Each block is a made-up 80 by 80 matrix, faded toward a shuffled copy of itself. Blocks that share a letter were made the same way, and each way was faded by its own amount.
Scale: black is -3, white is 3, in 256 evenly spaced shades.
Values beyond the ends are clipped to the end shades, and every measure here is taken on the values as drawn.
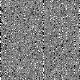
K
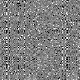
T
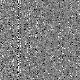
K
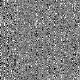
K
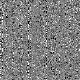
K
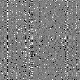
T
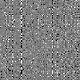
T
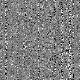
K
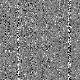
K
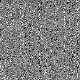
K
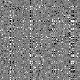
T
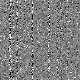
K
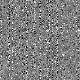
K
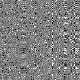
T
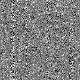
K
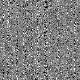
K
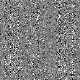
K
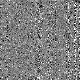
K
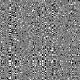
T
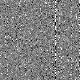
K
